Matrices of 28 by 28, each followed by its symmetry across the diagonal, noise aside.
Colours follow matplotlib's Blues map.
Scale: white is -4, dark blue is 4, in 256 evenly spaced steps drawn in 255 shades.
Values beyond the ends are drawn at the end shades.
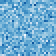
neither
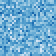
neither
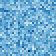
neither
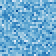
neither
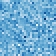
antisymmetric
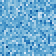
neither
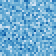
antisymmetric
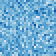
neither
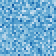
neither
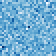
antisymmetric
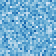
neither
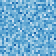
antisymmetric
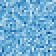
antisymmetric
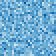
antisymmetric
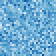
antisymmetric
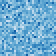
neither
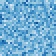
neither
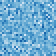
antisymmetric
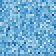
neither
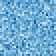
antisymmetric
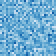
antisymmetric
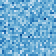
neither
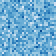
neither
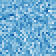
neither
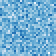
neither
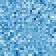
antisymmetric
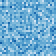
antisymmetric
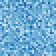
antisymmetric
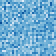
antisymmetric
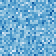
antisymmetric
